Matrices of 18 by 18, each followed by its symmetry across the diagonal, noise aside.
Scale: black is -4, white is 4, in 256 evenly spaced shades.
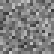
antisymmetric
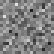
symmetric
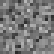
symmetric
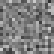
antisymmetric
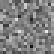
antisymmetric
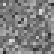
symmetric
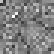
symmetric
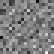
symmetric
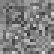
symmetric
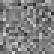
antisymmetric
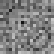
symmetric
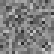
symmetric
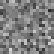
antisymmetric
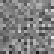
antisymmetric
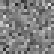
antisymmetric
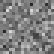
symmetric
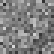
symmetric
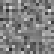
antisymmetric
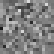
antisymmetric
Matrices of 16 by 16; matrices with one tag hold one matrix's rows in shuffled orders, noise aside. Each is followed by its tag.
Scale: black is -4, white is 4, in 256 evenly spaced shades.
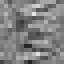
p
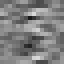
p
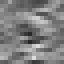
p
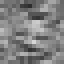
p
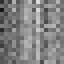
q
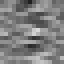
p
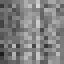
q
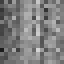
q
